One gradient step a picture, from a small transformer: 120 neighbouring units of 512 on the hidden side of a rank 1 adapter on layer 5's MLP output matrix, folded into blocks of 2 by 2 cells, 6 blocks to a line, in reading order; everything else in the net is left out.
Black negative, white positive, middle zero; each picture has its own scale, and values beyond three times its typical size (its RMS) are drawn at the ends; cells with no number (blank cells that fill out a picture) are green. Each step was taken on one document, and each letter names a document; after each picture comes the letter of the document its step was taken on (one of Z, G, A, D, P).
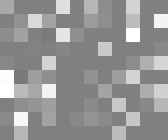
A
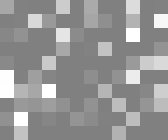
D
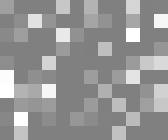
D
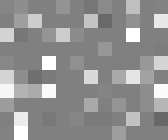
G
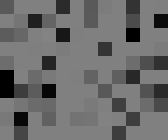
A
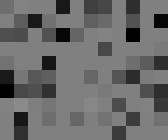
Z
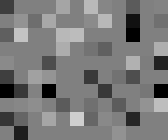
D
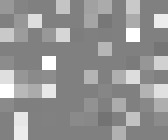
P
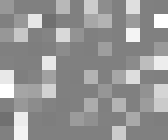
A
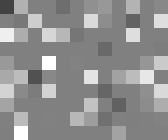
G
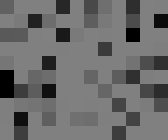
A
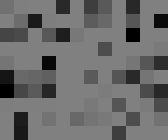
P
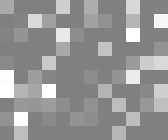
D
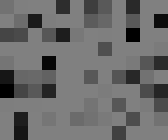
P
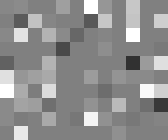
A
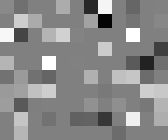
P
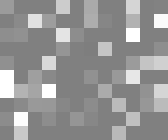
D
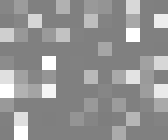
G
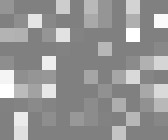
Z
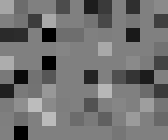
Z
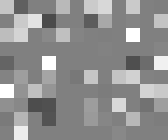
Z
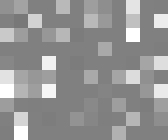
G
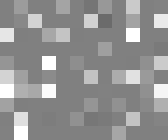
G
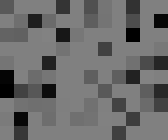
A
